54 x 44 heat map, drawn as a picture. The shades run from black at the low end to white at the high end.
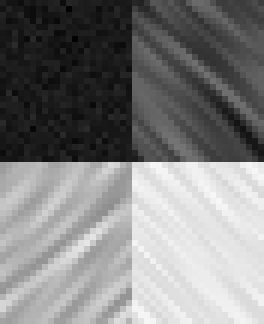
The table splits into 2 rows of 2 panels. Panel 1,1: very low, fine-grained, faint in contrast. Panel 1,2: low, slanting down to the right. Panel 2,1: high, slanting up to the right. Panel 2,2: very high, slanting down to the right, faint in contrast.
